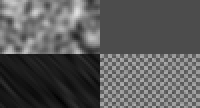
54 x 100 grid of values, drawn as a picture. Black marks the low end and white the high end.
It is made of 2 by 2 panels. Panel 1,1: middling, blotchy, strong in contrast. Panel 1,2: low, flat. Panel 2,1: very low, slanting down to the right, faint in contrast. Panel 2,2: middling, checkered, strong in contrast.
